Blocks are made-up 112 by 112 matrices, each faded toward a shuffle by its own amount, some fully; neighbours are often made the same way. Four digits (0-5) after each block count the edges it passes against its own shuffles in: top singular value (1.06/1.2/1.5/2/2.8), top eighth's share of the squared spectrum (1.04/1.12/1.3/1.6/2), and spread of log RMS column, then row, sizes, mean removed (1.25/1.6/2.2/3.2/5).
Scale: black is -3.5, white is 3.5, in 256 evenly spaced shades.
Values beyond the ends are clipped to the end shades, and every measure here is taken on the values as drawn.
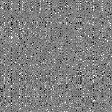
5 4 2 2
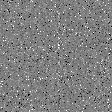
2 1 1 0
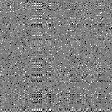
5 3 2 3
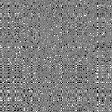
5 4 3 3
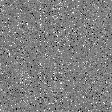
3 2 1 1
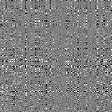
5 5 4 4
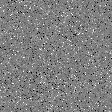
1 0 0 0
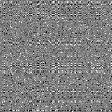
5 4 3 3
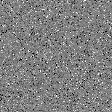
2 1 0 0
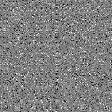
4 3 1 2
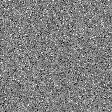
0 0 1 0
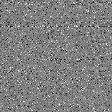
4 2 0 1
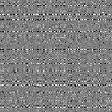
5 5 3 4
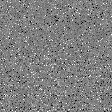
3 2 0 1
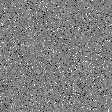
1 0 0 0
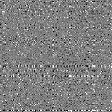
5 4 2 3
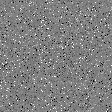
0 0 0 0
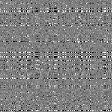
5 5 3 4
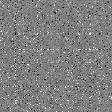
4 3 1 1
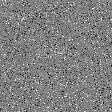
3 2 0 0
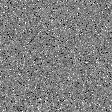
0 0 0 0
